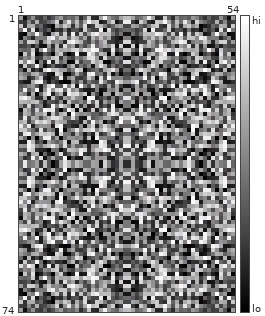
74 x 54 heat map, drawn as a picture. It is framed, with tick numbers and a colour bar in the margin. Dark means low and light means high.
The histogram is flat. No regular stripes run through it. There is no seam. There is no overall slope. On average the colour sits 50% of the way up the scale. Fine speckle covers the field. Its left and right halves mirror each other, and so do its top and bottom.
